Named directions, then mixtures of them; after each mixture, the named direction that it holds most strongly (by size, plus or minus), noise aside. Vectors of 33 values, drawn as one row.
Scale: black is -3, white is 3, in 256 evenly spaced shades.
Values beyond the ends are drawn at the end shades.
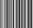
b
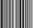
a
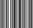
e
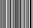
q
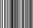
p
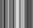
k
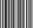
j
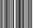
b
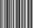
b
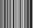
k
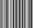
b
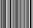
q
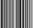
a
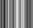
k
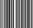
b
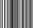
p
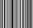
p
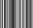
p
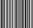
j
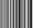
b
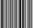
a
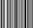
j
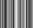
j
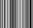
p
